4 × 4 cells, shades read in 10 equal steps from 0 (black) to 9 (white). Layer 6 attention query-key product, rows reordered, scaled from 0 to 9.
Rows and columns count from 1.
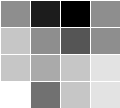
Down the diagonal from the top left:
5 5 7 8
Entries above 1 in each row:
2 4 4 4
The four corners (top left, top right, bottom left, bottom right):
5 5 9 8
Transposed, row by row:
5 7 7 9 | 1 5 6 4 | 0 3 7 7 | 5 5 8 8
